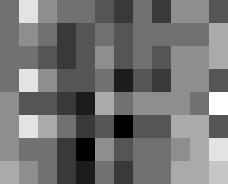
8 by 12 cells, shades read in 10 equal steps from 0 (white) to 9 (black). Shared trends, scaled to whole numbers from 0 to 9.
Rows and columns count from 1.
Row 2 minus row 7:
1 -1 0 0 -3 1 0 0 0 1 2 2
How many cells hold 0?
1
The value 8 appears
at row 4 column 7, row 5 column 5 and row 8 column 5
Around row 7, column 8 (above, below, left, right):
6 5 6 5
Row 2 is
5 4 5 7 6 5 6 5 5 5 5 3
